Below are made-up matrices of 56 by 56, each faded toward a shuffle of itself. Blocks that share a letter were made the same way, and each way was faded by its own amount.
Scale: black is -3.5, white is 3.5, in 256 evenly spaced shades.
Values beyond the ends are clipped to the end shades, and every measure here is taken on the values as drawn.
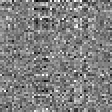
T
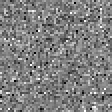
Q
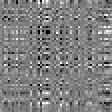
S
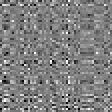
S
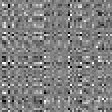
S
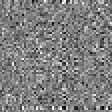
T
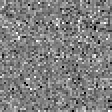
Q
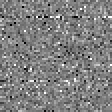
Q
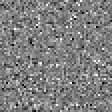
Q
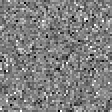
Q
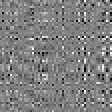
S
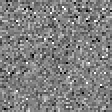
Q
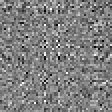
T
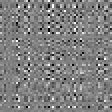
S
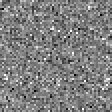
Q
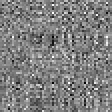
T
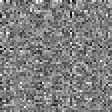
T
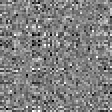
T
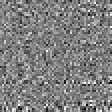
T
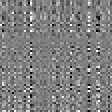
S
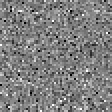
Q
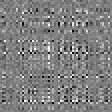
S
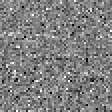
Q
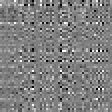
S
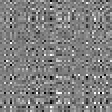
S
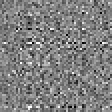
T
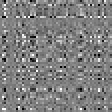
S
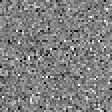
Q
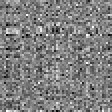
T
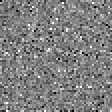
Q
